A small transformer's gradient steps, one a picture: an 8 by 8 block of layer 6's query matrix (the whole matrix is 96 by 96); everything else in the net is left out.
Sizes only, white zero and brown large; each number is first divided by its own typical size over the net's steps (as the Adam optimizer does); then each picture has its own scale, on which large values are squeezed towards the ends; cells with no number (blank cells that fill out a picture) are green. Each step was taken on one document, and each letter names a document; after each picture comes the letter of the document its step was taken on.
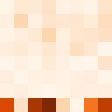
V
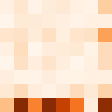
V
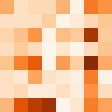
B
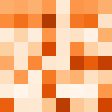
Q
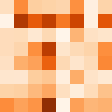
V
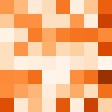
B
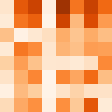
B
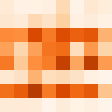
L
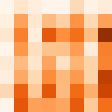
V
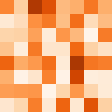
Q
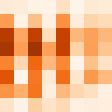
L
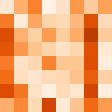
Q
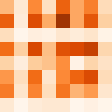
L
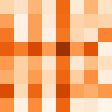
L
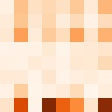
V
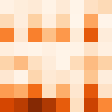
B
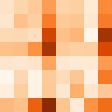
V
